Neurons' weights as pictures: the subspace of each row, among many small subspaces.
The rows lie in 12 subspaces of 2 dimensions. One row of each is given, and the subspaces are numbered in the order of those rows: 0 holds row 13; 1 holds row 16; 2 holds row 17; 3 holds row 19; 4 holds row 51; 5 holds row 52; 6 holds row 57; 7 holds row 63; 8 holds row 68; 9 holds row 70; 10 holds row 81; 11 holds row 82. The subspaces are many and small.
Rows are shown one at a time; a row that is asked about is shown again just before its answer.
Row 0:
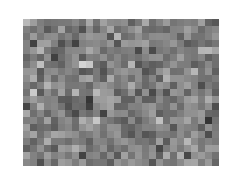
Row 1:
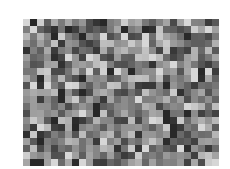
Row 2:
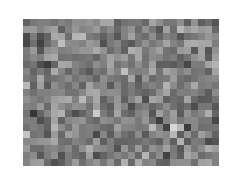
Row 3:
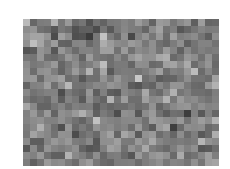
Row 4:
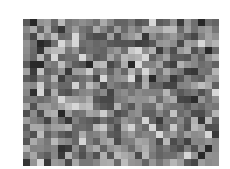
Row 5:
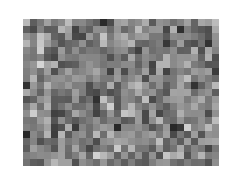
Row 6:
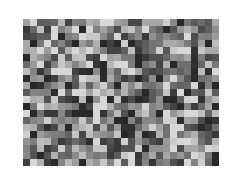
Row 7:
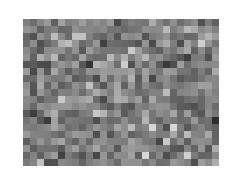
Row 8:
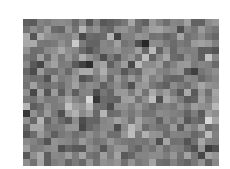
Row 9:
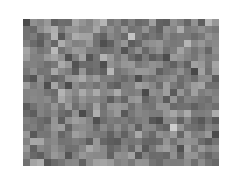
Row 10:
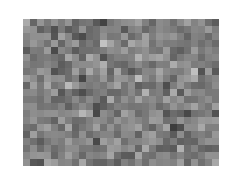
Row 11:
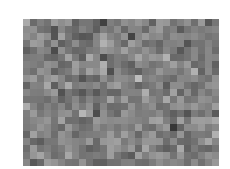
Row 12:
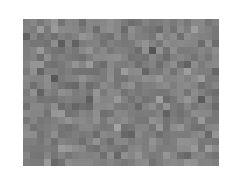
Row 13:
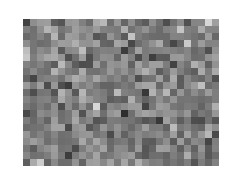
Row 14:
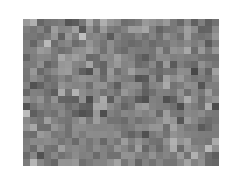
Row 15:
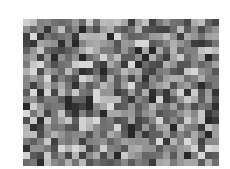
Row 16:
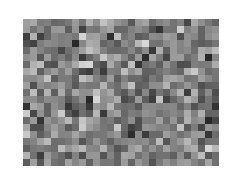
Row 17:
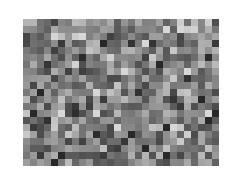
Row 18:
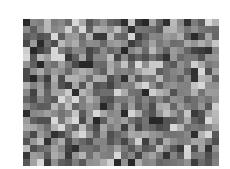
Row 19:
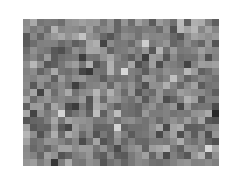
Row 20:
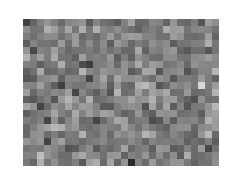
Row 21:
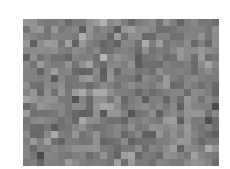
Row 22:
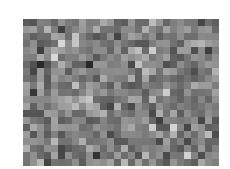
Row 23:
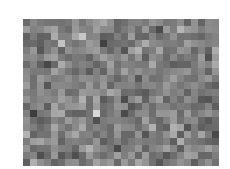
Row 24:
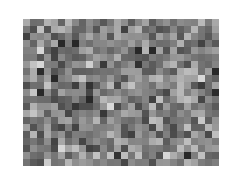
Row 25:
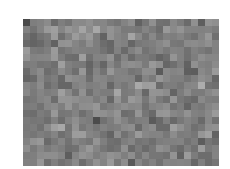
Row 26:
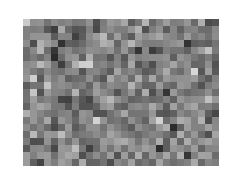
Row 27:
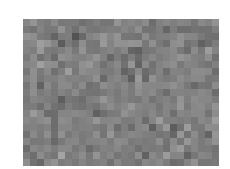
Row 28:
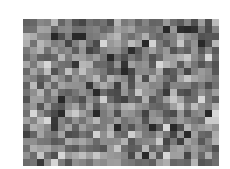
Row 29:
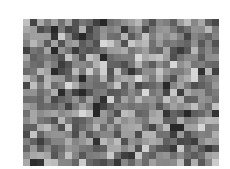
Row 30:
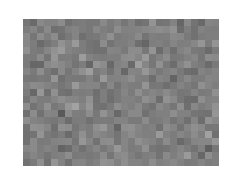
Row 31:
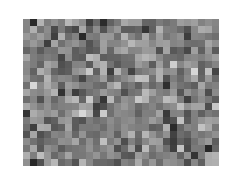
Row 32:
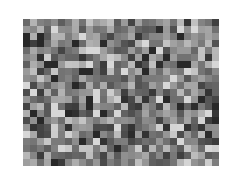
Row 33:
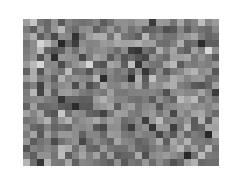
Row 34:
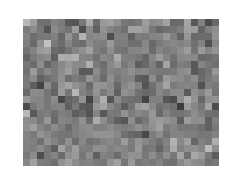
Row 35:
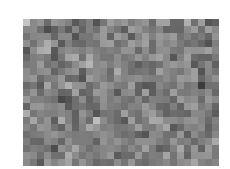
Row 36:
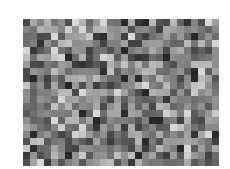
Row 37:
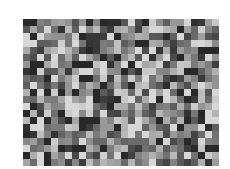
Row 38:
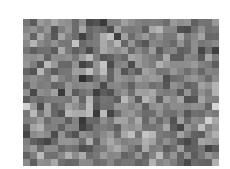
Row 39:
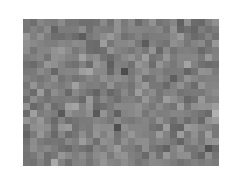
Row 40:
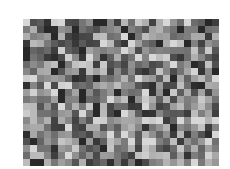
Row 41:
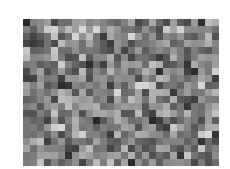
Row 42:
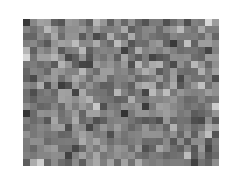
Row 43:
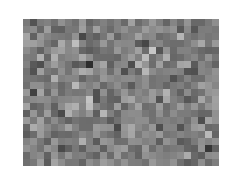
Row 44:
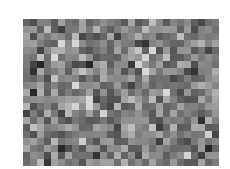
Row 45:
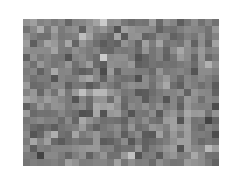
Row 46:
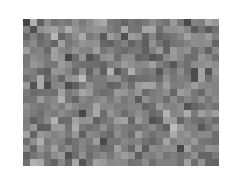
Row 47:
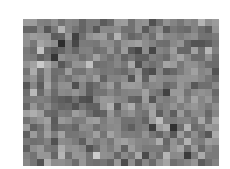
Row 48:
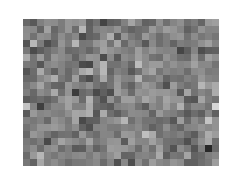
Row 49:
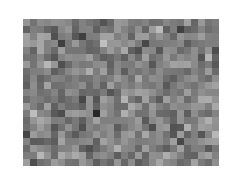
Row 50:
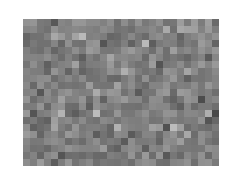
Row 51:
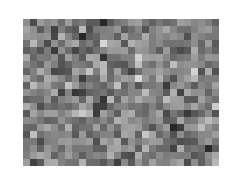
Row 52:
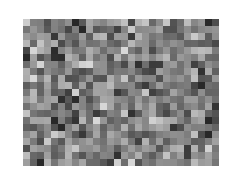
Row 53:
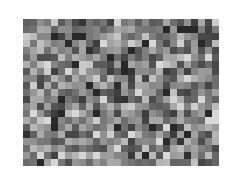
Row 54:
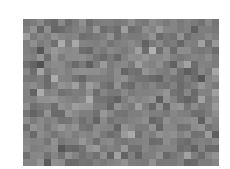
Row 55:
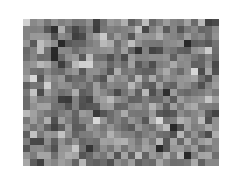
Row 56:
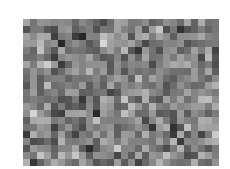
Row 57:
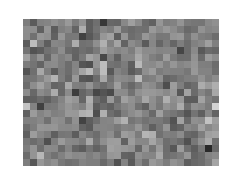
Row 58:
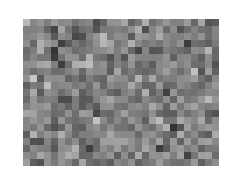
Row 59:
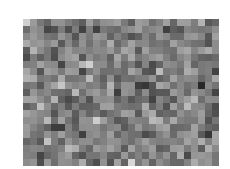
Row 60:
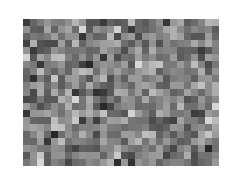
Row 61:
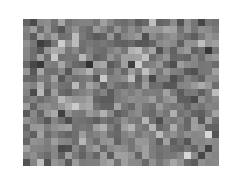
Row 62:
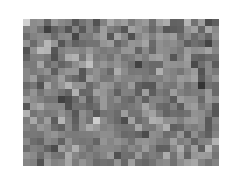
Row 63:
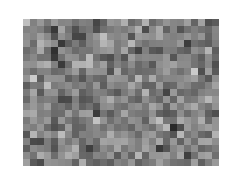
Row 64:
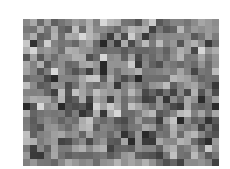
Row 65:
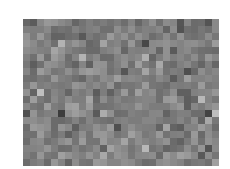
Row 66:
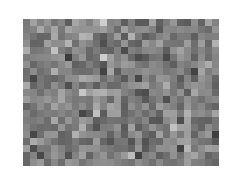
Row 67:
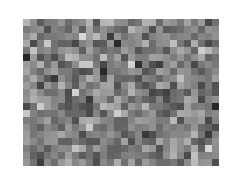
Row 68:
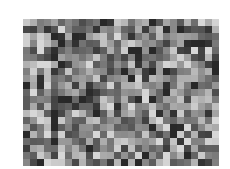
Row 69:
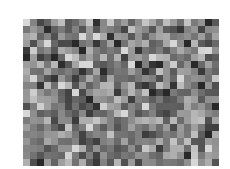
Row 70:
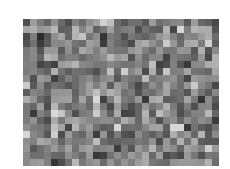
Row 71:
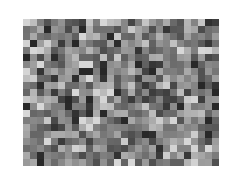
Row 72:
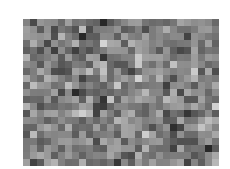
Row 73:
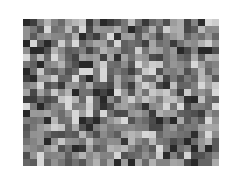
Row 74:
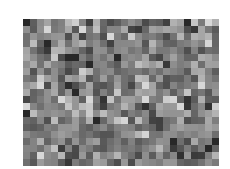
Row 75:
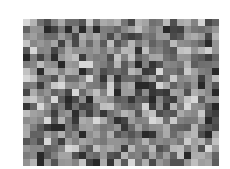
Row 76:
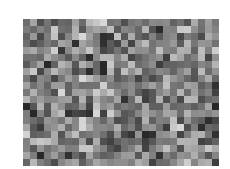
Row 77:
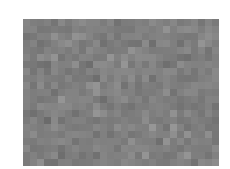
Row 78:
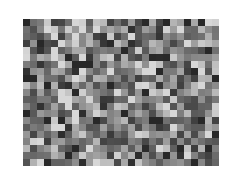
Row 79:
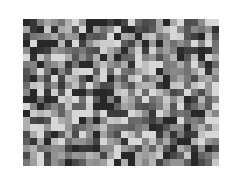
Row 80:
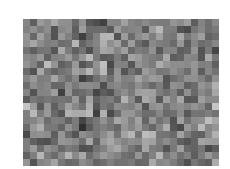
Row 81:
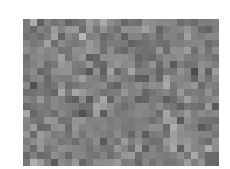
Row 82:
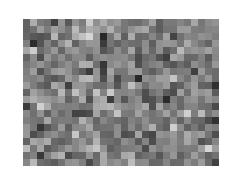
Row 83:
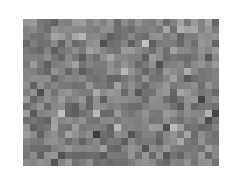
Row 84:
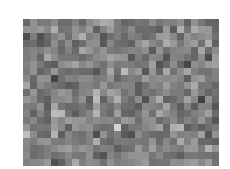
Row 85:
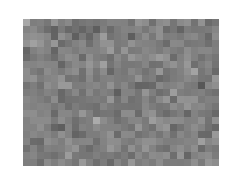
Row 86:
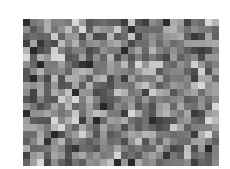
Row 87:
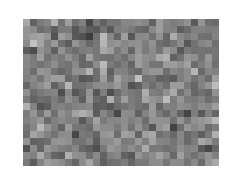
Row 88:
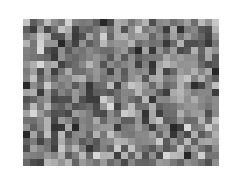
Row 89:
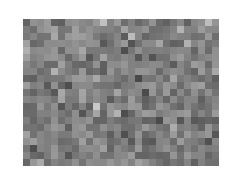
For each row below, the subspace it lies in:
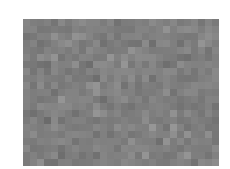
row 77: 2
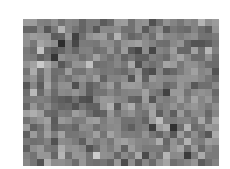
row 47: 8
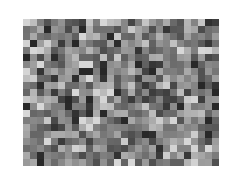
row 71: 6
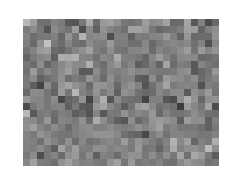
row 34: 10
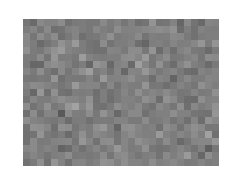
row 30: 3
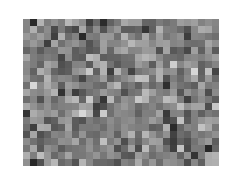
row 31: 10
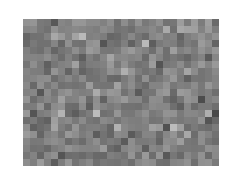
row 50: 2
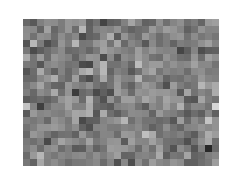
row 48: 6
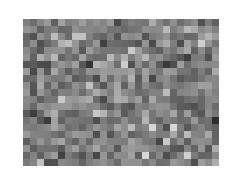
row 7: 2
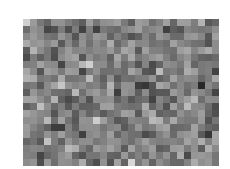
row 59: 11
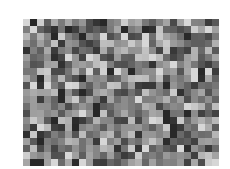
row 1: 10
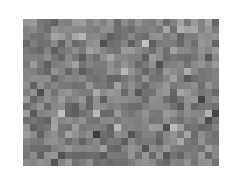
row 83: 2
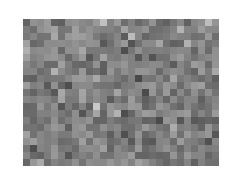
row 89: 0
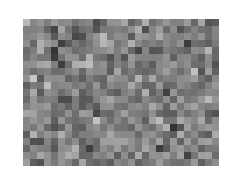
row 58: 7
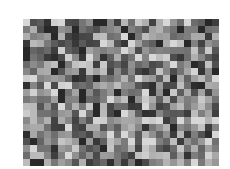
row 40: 0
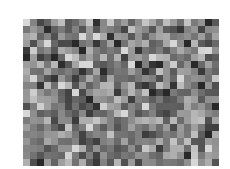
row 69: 0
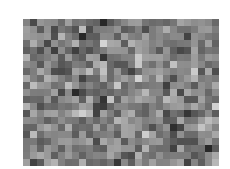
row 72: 4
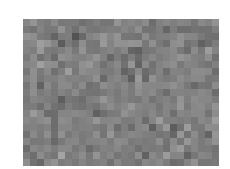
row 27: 3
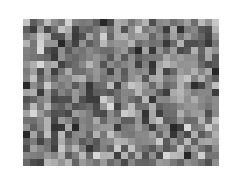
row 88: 9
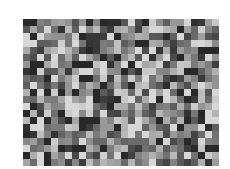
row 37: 1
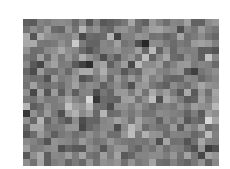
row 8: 1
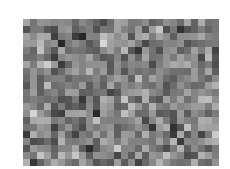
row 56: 1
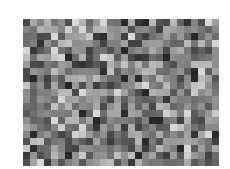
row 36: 5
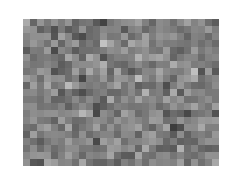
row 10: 4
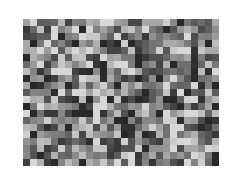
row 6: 4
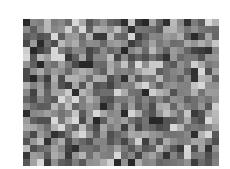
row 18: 5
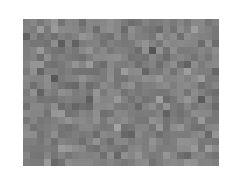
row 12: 9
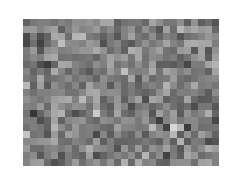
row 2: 8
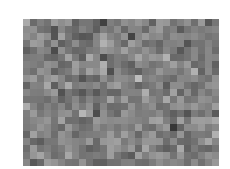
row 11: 6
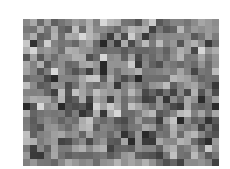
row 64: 0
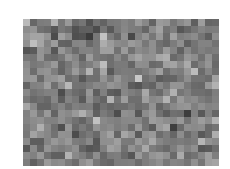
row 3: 11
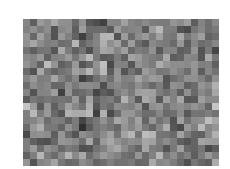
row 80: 7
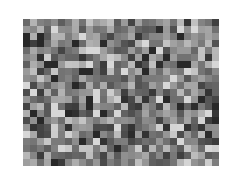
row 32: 8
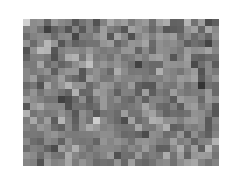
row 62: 4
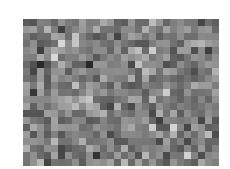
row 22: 8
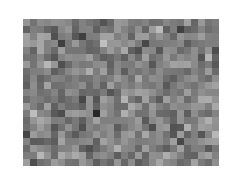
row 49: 1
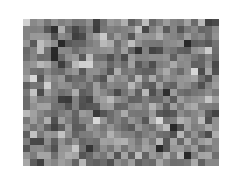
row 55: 7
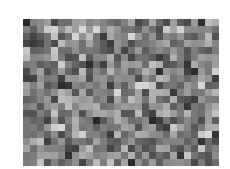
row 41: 11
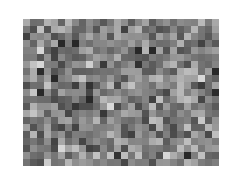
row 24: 9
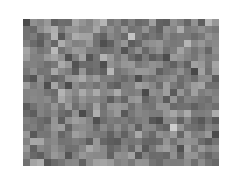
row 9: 6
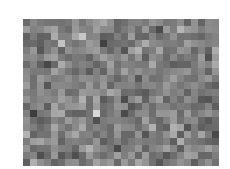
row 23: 1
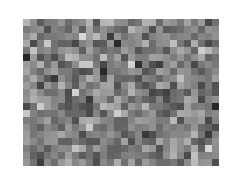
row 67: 0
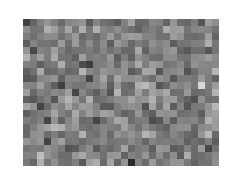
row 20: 11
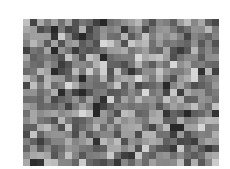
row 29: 4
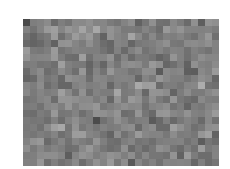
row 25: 11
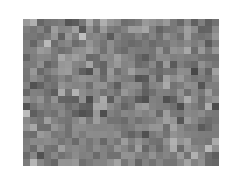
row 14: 10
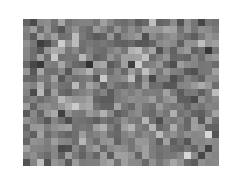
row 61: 3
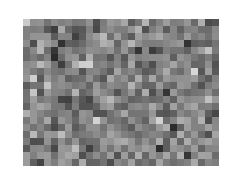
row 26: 7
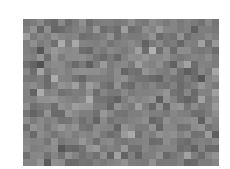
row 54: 9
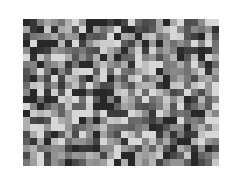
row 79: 5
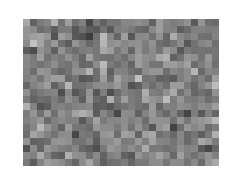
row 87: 11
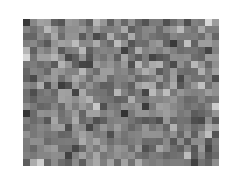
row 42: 0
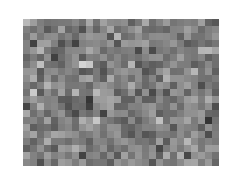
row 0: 7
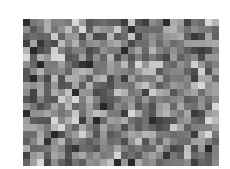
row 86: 5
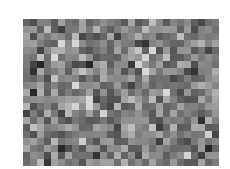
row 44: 8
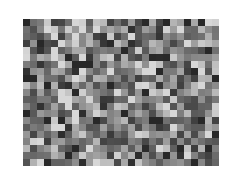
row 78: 6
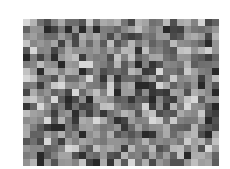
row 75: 11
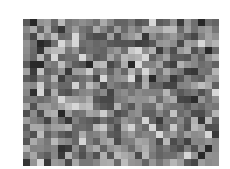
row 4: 3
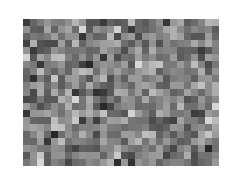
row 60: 5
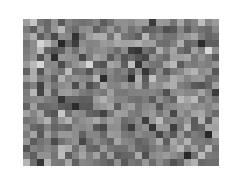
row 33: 3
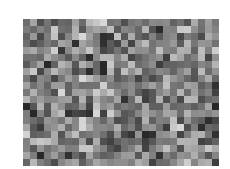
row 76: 7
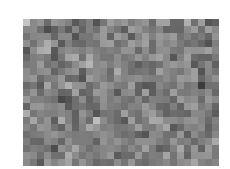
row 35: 4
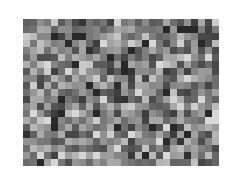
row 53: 2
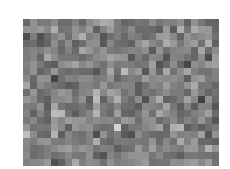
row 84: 9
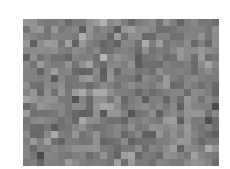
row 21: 5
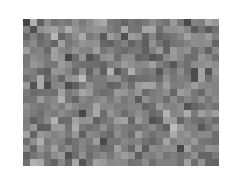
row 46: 10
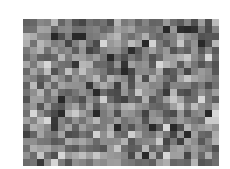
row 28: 2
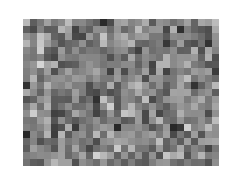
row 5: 9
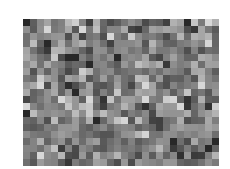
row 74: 10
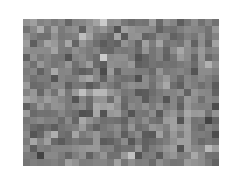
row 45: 5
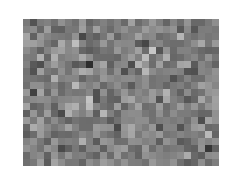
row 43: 8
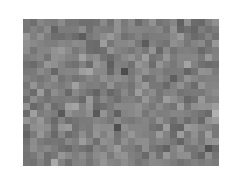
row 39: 3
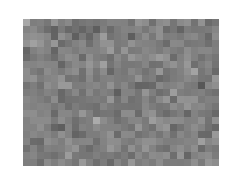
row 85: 11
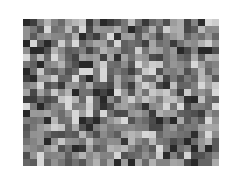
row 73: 6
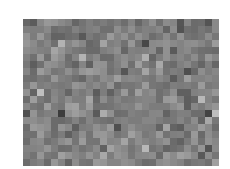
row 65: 2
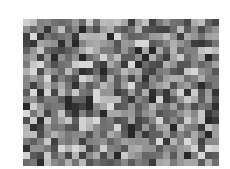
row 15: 1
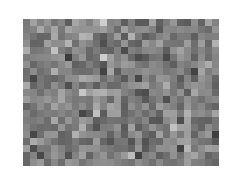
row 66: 5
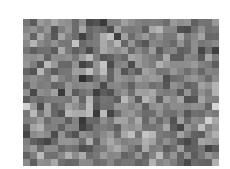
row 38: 7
